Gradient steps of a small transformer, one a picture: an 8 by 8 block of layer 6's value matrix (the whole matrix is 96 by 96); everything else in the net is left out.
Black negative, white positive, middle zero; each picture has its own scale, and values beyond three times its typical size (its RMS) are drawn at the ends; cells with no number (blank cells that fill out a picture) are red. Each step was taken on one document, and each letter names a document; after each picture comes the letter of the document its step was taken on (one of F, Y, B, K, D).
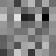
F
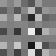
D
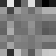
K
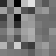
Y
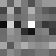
Y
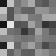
K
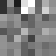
Y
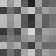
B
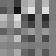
B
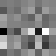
D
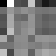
K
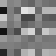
B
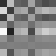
K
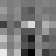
B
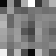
Y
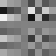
B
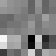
D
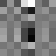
Y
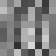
F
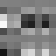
B
